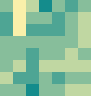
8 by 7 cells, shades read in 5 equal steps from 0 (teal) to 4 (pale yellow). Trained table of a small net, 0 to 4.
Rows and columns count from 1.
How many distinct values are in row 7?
3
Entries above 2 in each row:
2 2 2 1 1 5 1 2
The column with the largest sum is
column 2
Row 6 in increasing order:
1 2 3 3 3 3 3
